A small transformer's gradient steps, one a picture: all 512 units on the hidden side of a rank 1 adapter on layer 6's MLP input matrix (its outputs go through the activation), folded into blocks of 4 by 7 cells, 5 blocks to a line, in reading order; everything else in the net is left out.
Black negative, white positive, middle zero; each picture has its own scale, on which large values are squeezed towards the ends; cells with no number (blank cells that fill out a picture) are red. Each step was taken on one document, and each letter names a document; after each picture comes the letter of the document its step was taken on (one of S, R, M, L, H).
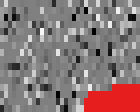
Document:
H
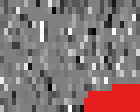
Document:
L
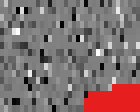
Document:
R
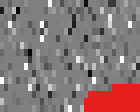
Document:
L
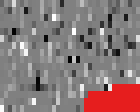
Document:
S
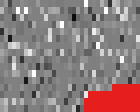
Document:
R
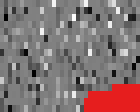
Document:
H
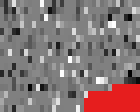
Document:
S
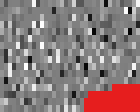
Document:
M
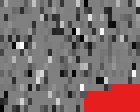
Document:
S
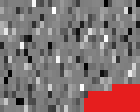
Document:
M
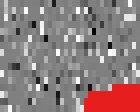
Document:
H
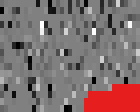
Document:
L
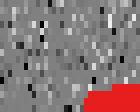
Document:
L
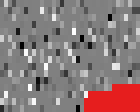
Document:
S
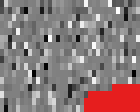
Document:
R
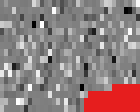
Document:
M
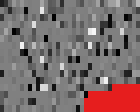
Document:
S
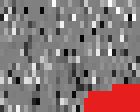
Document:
H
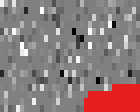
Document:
S
